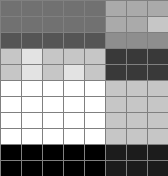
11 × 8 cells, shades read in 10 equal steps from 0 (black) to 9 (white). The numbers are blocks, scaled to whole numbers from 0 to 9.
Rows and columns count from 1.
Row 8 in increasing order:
7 7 7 9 9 9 9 9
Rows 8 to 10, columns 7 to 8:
7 7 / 7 7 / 1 1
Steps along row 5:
up down up down down same same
